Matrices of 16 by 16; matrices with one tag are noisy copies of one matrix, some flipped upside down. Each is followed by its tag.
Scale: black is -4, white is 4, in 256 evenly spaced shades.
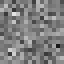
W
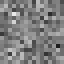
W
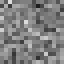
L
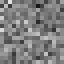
L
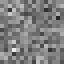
W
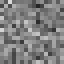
L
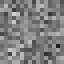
W
